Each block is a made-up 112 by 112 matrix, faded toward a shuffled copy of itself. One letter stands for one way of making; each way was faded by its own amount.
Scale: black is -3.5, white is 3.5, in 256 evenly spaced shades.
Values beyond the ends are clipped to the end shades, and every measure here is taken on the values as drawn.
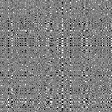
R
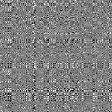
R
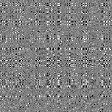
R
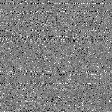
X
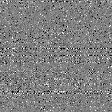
X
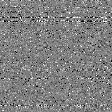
X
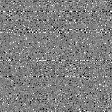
X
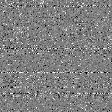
X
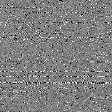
X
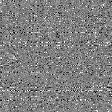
X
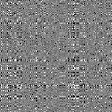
R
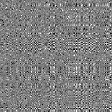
R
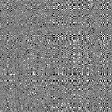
R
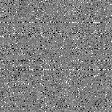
X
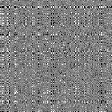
R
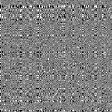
R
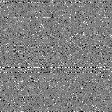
X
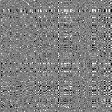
R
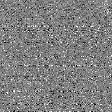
X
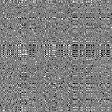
R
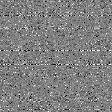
X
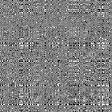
R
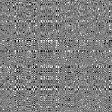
R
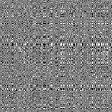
R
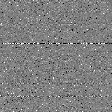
X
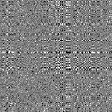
R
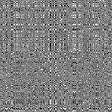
R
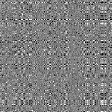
R
